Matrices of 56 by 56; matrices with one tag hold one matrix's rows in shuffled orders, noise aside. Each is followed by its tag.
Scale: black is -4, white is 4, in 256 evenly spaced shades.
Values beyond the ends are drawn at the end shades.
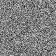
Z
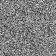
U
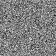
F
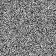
F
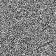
Z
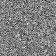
Z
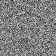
Z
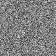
Z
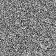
Z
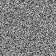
U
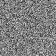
U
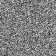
U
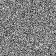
U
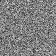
U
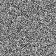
Z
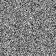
F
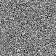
Z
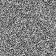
Z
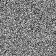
F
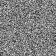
F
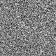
Z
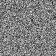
F
